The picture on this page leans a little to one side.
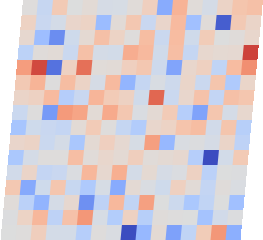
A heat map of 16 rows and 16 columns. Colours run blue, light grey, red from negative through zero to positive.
Mirror symmetry: none. Average level on the scale: 50%. Odd rows or columns: none.
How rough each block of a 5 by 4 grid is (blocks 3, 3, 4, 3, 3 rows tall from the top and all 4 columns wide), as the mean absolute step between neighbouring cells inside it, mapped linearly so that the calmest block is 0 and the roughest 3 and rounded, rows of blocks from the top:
1122 / 3222 / 2122 / 1101 / 1222
